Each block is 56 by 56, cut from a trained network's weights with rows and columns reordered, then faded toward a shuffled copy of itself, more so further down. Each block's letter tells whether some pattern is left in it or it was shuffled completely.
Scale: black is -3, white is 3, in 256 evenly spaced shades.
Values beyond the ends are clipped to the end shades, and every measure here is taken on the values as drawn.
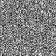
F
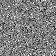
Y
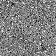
Y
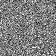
Y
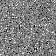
Y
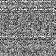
F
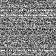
F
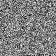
Y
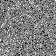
Y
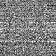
F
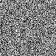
F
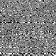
F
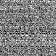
F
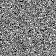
Y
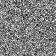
Y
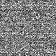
F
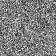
Y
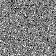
Y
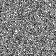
Y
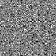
F
